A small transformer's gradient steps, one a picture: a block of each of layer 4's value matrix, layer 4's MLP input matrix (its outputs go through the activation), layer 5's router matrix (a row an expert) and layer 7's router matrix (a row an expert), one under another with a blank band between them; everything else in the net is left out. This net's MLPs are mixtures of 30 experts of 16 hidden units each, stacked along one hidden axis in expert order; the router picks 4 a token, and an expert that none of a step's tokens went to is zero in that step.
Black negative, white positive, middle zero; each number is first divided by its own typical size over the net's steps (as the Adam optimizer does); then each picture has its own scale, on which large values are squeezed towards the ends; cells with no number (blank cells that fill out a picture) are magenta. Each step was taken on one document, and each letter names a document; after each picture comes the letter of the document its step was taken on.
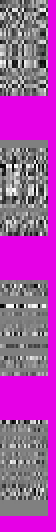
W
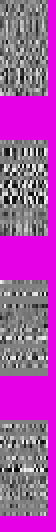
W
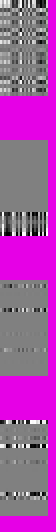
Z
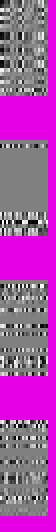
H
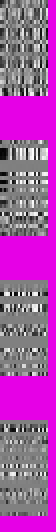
W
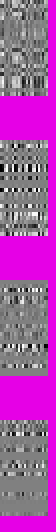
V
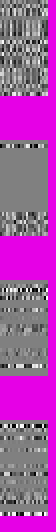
V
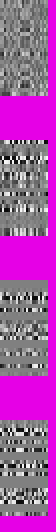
W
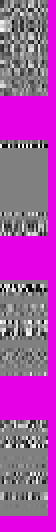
H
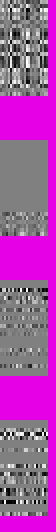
V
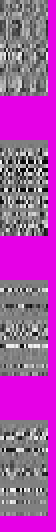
W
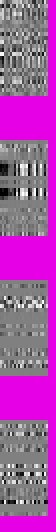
V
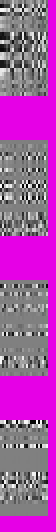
H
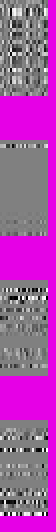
V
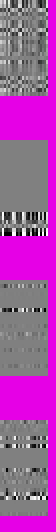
Z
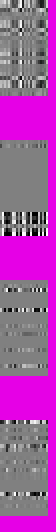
Z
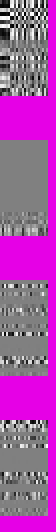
H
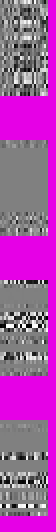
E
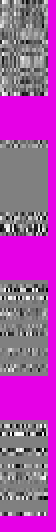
V
